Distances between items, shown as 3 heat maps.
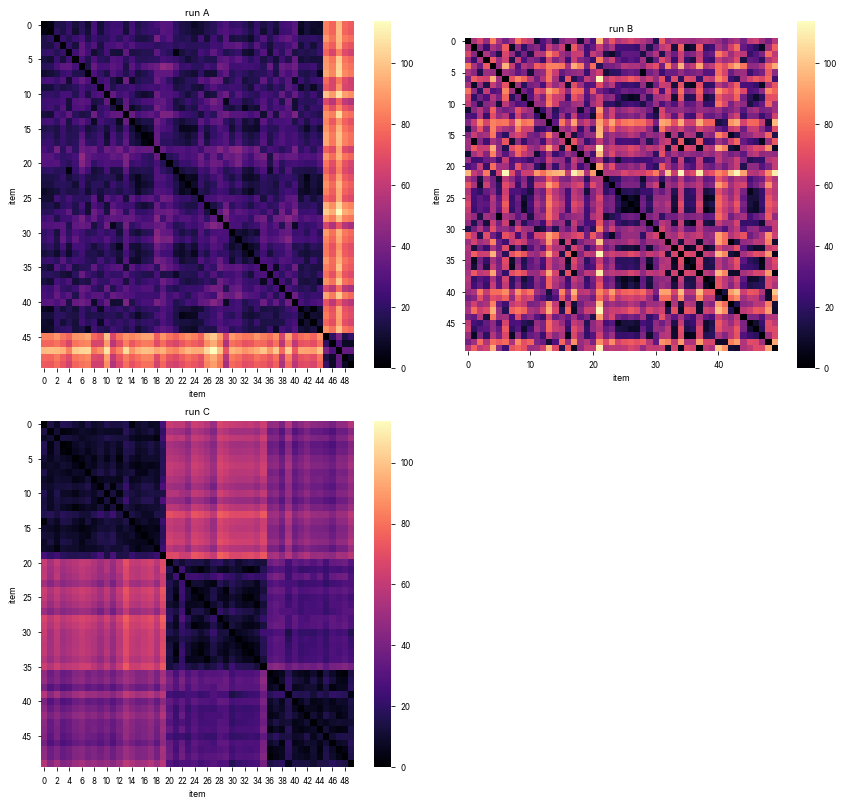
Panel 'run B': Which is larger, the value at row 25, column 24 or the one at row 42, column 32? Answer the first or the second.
the first
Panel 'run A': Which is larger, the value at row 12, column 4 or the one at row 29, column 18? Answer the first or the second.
the second
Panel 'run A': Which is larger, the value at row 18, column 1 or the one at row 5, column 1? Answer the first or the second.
the first
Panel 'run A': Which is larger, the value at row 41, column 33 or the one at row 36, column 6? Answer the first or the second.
the second
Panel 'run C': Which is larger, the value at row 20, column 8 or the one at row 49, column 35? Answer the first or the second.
the first
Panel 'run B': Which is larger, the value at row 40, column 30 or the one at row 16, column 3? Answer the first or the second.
the first
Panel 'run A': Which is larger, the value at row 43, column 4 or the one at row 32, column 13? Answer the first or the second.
the second
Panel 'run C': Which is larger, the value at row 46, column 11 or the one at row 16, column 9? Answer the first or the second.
the first
